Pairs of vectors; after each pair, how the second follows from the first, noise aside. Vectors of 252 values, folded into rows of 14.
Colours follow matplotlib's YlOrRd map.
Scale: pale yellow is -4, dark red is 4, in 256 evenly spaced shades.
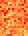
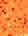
partly zeroed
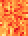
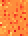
partly zeroed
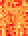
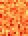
sign-scrambled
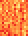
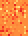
partly zeroed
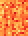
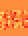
partly zeroed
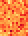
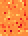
partly zeroed
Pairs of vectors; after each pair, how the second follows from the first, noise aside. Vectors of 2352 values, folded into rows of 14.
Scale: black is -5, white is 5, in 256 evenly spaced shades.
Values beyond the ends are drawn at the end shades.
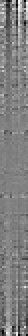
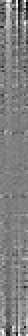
negated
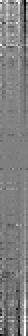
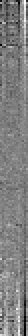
negated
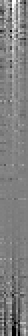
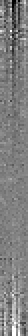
negated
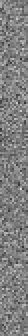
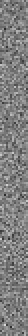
wrapped around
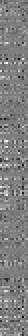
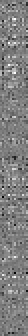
wrapped around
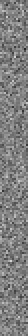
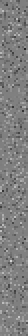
partly zeroed
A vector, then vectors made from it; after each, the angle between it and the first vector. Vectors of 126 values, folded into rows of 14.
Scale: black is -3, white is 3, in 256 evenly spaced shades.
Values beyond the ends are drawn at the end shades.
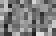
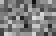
partly opposed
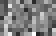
nearly opposite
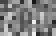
nearly opposite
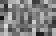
nearly opposite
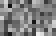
nearly parallel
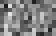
nearly opposite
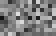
orthogonal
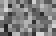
nearly parallel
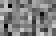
nearly parallel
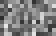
nearly opposite
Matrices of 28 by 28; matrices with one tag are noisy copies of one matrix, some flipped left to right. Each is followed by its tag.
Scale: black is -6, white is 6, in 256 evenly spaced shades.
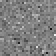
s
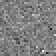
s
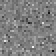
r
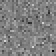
r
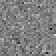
s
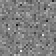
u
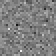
u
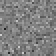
s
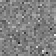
s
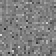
s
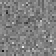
r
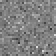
s
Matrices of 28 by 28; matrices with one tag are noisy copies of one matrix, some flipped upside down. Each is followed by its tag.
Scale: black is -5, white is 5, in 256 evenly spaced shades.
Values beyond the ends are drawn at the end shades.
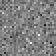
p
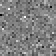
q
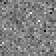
p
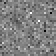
p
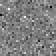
q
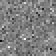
q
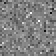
p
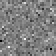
q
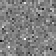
q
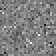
p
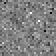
p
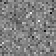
p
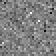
p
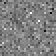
p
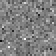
q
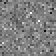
p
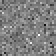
p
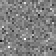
q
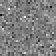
q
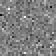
q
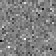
q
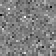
q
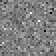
p
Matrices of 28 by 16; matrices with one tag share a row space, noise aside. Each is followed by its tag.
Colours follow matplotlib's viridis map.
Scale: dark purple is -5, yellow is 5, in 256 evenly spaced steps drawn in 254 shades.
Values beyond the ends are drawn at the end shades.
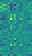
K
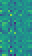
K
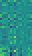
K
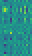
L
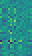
K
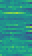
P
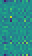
L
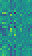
K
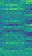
P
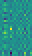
L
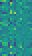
K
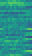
P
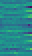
P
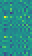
L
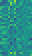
K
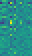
K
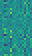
L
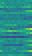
P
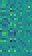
K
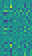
L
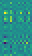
L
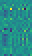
L
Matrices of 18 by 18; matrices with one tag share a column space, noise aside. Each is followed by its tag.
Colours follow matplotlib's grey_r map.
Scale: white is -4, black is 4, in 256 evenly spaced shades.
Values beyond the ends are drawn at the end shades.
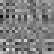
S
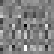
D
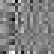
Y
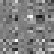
S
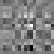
D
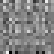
Y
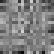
Y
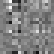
Y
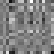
Y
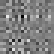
S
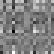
Y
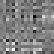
S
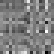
Y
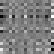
S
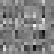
D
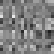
D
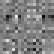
S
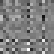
S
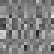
D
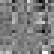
Y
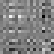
S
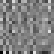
Y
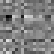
S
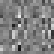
D
